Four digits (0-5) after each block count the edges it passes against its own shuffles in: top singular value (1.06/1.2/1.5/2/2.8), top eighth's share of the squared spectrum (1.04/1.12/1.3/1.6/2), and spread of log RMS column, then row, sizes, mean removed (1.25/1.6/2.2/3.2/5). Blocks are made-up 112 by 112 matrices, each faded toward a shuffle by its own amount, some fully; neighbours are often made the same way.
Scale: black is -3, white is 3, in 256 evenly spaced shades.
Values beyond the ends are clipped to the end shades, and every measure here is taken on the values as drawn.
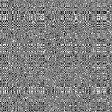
5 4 4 4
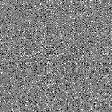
4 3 1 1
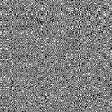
5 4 3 3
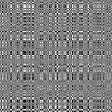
5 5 5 5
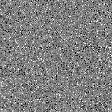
4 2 1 1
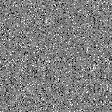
4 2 1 1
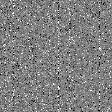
2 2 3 0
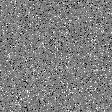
0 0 0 0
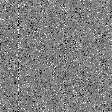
2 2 2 0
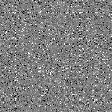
4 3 1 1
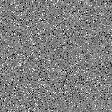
4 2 1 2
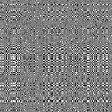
5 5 4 4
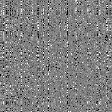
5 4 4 2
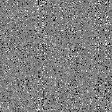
2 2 3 2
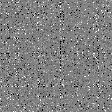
2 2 2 2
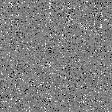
1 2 2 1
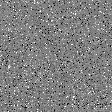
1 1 1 0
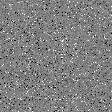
1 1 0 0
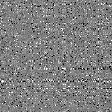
4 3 2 2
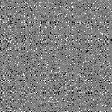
5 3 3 2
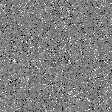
3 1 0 0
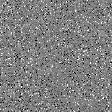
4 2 1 1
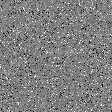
2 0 0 0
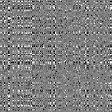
5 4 4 4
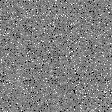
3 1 0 0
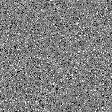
3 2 0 0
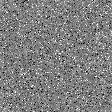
0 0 0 0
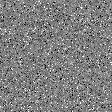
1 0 0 0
